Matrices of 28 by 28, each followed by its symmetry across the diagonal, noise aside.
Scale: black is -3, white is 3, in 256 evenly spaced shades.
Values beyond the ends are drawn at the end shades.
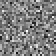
antisymmetric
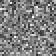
neither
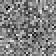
symmetric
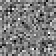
symmetric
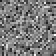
symmetric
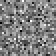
antisymmetric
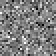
antisymmetric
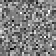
antisymmetric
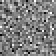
antisymmetric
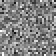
neither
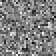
antisymmetric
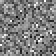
symmetric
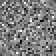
symmetric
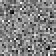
symmetric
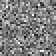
neither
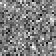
neither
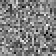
neither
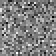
antisymmetric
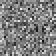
neither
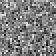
neither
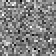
neither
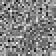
symmetric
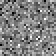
symmetric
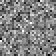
symmetric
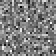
neither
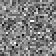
neither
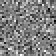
antisymmetric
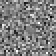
antisymmetric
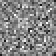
symmetric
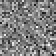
antisymmetric
